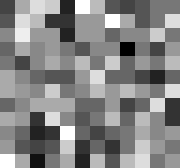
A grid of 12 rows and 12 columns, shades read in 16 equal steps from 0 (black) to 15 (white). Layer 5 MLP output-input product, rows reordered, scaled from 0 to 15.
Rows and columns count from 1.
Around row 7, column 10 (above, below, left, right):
4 6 11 7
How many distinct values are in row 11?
7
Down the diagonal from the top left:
4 13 9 9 8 9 11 9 6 10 9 9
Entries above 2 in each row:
11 12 11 11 12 11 12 12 12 11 12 10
